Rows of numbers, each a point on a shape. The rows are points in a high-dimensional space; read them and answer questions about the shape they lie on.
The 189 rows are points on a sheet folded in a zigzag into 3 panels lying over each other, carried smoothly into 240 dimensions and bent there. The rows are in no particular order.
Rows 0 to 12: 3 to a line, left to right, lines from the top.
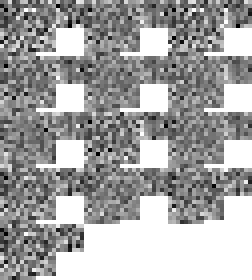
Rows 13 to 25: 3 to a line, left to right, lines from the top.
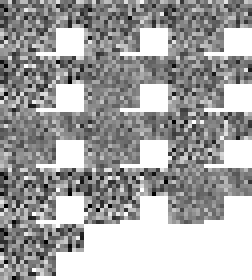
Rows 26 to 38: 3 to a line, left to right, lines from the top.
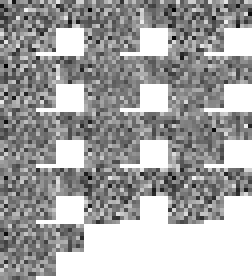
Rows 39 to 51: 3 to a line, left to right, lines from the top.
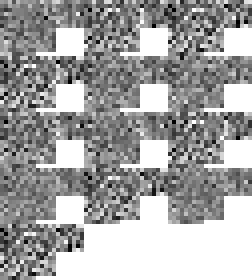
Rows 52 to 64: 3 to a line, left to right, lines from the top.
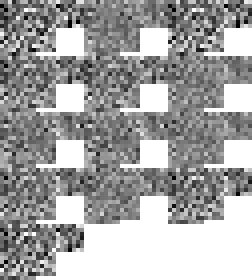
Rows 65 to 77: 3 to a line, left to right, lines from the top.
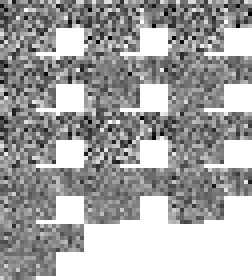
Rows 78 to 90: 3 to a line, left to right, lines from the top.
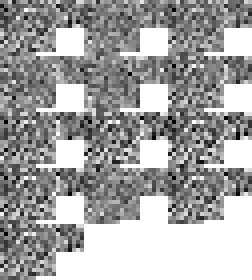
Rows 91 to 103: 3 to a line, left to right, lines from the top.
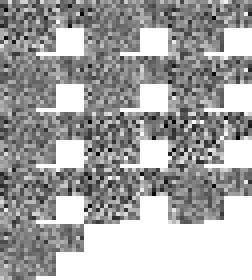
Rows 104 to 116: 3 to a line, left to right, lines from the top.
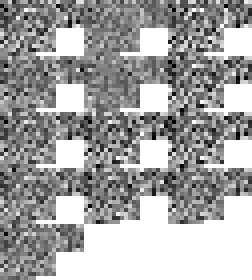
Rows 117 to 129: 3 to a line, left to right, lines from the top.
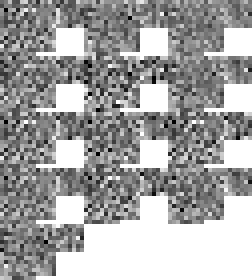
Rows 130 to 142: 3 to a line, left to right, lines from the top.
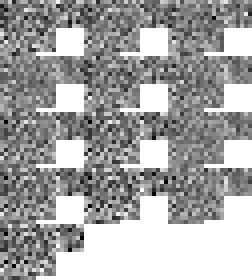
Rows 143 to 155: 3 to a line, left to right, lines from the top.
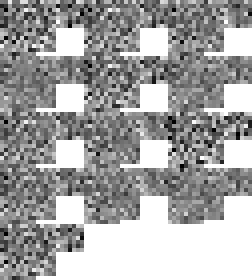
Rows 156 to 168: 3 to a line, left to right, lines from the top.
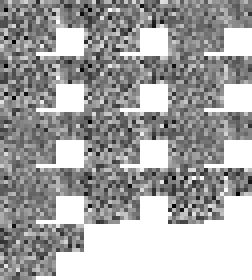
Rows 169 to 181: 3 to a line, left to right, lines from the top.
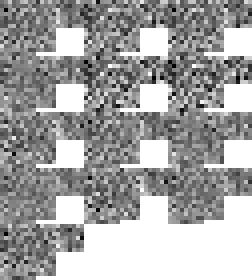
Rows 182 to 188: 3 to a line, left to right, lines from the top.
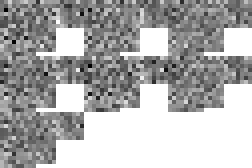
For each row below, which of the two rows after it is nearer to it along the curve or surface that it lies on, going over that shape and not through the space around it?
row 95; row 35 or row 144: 35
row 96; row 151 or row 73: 151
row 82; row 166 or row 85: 166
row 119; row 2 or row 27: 27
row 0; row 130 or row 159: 130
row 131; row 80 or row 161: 161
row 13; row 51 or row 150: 51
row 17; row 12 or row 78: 78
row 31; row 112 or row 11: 112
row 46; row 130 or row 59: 59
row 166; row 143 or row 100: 143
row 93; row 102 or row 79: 102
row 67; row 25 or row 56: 25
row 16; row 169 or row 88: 169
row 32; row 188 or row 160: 188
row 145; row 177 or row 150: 150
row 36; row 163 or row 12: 12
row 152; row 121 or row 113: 113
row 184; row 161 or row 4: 161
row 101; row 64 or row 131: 64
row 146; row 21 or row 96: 96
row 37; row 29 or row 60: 60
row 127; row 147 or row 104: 104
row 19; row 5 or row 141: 5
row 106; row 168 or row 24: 168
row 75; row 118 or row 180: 180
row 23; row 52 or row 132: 132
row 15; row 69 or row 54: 54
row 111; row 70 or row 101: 101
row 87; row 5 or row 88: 88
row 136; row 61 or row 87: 87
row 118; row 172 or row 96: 96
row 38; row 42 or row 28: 42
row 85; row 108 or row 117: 117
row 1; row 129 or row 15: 129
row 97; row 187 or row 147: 147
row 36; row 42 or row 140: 42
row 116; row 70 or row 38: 70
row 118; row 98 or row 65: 98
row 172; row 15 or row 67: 15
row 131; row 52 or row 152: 52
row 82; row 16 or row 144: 16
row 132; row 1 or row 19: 1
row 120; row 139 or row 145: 139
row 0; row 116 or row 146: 116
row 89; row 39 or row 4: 4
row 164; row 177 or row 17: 177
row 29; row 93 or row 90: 90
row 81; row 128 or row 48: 128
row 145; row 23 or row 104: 23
